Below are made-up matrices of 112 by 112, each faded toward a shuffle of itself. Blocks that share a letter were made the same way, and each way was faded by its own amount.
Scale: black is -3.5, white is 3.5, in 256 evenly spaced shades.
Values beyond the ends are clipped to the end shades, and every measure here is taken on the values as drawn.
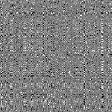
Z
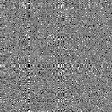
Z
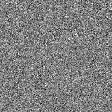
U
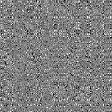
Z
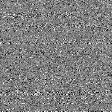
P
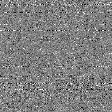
P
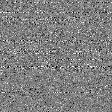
P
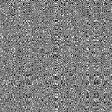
Z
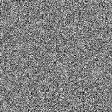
U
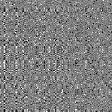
Z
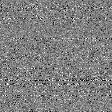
P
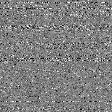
P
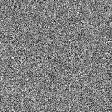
U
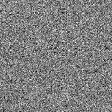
U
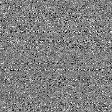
P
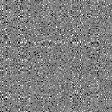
Z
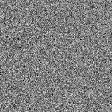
U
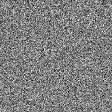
U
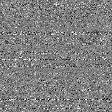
P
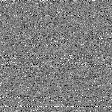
P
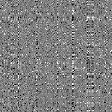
Z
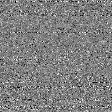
P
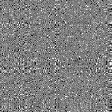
Z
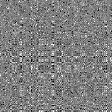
Z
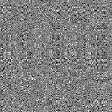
Z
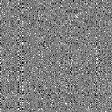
Z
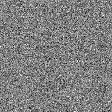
U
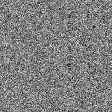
U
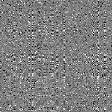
Z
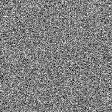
U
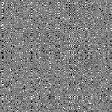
Z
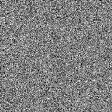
U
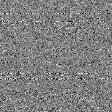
P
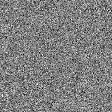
U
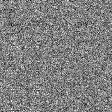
U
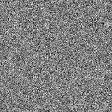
U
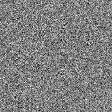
U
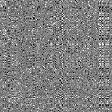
Z
